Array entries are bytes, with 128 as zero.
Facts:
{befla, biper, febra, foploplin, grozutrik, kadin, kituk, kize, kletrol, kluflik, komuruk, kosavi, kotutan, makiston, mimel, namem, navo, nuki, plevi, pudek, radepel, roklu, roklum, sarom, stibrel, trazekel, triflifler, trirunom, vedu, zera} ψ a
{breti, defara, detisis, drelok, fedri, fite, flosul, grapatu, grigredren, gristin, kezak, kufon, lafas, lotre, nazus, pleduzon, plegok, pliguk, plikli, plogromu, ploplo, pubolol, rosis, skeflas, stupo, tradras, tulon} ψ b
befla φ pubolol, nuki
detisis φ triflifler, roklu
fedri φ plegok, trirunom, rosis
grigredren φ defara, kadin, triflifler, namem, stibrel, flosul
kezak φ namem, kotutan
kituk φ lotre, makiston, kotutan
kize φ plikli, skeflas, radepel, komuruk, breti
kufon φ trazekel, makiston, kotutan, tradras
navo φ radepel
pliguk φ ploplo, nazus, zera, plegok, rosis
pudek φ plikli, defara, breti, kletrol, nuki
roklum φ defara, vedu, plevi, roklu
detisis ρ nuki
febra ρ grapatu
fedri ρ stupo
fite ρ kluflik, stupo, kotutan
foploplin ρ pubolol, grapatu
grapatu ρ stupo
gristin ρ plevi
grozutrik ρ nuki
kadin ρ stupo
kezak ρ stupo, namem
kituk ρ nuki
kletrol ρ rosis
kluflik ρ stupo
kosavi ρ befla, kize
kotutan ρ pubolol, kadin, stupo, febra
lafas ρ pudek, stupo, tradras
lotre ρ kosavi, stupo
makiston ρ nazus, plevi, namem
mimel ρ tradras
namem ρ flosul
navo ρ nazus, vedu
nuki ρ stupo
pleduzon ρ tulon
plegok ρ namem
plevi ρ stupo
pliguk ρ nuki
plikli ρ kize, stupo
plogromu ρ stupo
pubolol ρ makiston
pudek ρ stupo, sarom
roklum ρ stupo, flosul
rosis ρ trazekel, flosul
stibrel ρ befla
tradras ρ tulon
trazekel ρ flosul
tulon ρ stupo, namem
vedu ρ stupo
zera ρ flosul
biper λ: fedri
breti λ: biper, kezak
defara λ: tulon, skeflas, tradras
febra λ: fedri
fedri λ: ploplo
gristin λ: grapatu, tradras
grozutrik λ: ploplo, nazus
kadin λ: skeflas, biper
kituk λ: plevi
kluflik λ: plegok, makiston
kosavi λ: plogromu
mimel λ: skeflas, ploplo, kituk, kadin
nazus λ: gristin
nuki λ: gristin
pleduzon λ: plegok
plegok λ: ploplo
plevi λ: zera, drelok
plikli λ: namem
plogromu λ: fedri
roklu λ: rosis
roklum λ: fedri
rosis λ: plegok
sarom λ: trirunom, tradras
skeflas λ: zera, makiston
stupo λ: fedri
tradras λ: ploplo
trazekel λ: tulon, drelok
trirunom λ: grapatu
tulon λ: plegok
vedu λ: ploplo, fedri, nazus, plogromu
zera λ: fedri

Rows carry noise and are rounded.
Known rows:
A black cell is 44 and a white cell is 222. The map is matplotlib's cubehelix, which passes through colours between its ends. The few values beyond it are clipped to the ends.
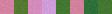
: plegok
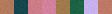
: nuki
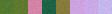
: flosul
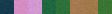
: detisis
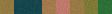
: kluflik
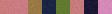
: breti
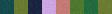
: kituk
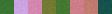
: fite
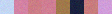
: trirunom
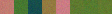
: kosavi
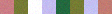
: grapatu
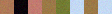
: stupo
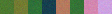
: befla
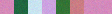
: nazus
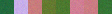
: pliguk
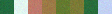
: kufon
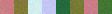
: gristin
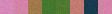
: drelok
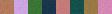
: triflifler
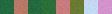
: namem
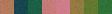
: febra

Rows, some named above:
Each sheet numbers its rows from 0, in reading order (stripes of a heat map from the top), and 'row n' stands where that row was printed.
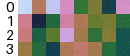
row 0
ploplo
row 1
vedu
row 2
grozutrik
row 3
mimel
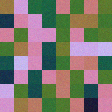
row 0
stibrel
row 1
detisis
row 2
plegok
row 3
flosul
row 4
plikli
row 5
kotutan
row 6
biper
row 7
skeflas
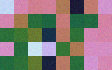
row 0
trirunom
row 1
roklu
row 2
kize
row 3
nazus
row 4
kize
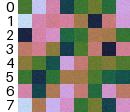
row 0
grigredren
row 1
trirunom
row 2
detisis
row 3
breti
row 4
makiston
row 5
roklum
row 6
sarom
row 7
ploplo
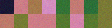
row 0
kezak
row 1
rosis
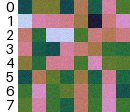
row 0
pudek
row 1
trirunom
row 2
tradras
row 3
zera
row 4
tulon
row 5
navo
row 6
foploplin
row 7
kletrol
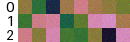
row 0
trazekel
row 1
pubolol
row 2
defara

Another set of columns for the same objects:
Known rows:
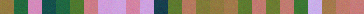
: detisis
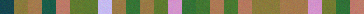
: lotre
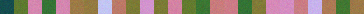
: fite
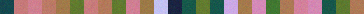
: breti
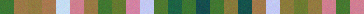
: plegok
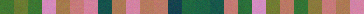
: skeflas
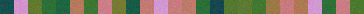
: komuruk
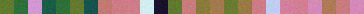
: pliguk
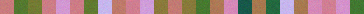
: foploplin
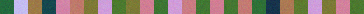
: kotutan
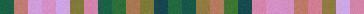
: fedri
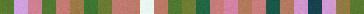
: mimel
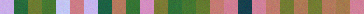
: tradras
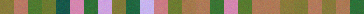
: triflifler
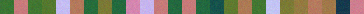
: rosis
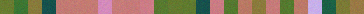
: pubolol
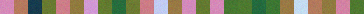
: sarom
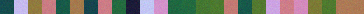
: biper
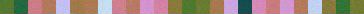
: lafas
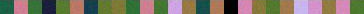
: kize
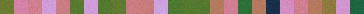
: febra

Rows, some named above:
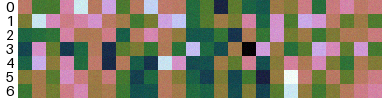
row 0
tulon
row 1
roklum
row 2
skeflas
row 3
kize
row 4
biper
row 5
ploplo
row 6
ploplo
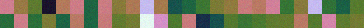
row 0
flosul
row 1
roklu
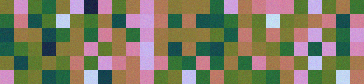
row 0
kletrol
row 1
rosis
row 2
kufon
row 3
defara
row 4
grigredren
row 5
nuki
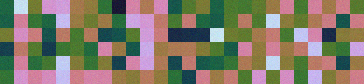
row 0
zera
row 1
rosis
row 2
stupo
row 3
kufon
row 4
rosis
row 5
kezak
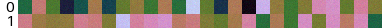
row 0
kize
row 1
foploplin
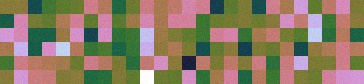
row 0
trirunom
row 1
navo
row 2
namem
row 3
makiston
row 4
kosavi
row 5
kituk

